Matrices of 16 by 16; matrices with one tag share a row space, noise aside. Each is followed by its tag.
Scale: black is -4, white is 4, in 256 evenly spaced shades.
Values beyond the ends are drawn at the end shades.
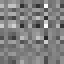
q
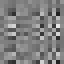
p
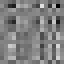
p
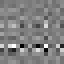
q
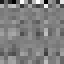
q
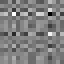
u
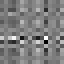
q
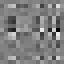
p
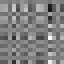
u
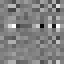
p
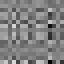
u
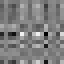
q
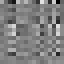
p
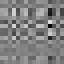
u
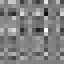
q
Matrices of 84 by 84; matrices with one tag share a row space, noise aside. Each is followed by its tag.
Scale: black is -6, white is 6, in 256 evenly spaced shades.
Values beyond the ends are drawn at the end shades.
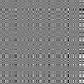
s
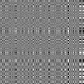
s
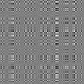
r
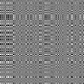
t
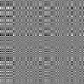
t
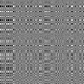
t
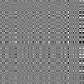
s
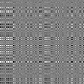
t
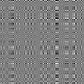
r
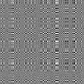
r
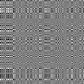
t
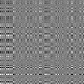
t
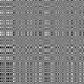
t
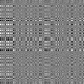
t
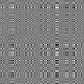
r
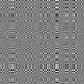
r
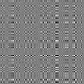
r
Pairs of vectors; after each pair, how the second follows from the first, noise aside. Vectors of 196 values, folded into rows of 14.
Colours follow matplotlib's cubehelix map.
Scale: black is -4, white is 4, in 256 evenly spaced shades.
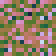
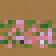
partly zeroed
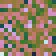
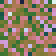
reversed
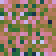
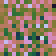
wrapped around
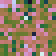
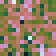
reversed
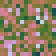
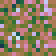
reversed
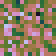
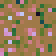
partly zeroed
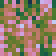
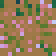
partly zeroed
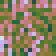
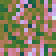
reversed
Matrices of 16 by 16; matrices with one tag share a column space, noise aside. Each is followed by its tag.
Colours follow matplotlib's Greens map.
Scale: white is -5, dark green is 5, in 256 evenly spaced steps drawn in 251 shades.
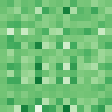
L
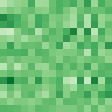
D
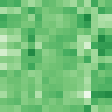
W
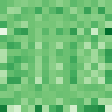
L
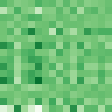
L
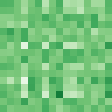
D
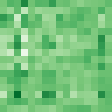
W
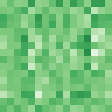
W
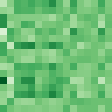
D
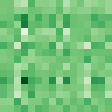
D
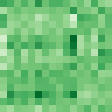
W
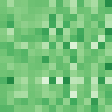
D
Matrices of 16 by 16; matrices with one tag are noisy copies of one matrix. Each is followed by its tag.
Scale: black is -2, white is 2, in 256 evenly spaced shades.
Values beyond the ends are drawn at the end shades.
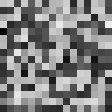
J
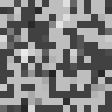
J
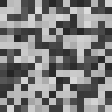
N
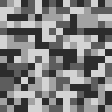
N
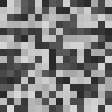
N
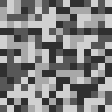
N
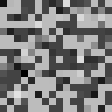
N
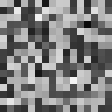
J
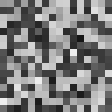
J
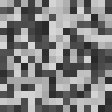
J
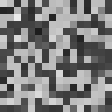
J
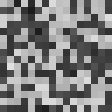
J
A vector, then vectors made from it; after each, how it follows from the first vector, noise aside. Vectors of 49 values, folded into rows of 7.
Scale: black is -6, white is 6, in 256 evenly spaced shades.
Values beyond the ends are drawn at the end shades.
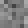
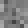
reversed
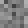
copied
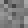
copied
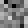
scaled up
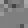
partly zeroed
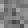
reversed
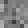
reversed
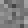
copied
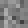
wrapped around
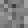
copied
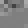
partly zeroed
